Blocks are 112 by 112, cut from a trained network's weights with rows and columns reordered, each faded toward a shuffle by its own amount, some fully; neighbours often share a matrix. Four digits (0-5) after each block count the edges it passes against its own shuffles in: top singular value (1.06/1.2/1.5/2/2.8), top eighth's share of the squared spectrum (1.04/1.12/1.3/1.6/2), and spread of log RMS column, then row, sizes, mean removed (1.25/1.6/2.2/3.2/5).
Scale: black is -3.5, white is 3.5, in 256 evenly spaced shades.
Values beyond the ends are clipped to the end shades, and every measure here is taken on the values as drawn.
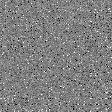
2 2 1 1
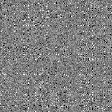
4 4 3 2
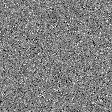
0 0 0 0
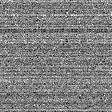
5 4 2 2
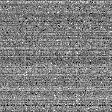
4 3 2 2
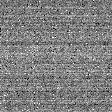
4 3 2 1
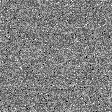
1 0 0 0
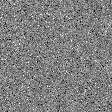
0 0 0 0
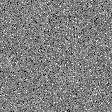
0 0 0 0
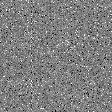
2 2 1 0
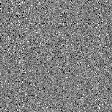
3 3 2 1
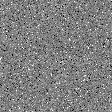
0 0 0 0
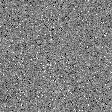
1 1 0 0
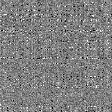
3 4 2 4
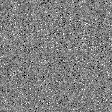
2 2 0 2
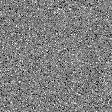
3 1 0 1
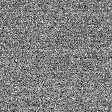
2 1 0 0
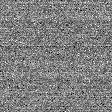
3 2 0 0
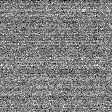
4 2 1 1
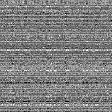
5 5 3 3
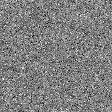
2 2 0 1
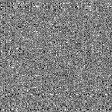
3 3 1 3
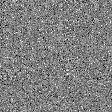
2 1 0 1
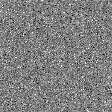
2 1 0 1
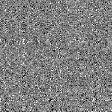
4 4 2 2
